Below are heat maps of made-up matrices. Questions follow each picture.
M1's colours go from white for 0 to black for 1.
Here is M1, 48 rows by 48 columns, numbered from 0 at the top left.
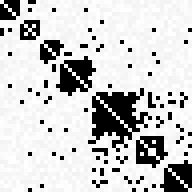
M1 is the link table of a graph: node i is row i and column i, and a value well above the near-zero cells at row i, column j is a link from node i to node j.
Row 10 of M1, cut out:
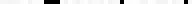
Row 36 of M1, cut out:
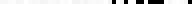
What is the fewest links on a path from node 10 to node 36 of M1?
3
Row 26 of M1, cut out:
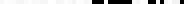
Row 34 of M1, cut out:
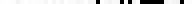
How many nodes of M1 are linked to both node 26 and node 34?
7
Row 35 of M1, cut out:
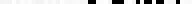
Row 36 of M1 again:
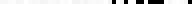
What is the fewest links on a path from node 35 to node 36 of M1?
1
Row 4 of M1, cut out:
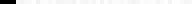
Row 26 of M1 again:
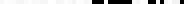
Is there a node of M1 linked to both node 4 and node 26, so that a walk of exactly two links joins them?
no
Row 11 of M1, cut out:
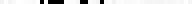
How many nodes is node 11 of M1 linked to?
8
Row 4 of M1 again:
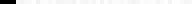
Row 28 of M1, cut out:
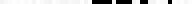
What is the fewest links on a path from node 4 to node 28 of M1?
4
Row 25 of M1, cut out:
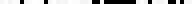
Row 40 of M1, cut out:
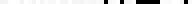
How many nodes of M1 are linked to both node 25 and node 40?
3
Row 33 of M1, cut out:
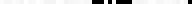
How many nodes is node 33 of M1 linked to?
9
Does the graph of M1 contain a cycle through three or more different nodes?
yes
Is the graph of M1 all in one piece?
yes
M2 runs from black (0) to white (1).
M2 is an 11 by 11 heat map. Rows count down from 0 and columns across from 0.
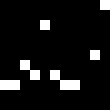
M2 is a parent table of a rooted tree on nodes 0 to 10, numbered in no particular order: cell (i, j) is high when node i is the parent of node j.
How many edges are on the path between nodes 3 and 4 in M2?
5
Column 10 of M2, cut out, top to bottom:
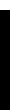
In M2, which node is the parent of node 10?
0
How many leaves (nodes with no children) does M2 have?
5
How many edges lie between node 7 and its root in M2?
1
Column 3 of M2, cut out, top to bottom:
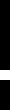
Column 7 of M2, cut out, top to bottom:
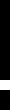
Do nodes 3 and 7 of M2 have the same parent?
no
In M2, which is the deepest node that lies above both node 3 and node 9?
7
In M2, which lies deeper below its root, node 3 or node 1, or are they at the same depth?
node 3
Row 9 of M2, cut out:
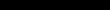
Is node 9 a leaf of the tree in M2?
yes
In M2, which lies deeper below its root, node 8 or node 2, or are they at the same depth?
node 2
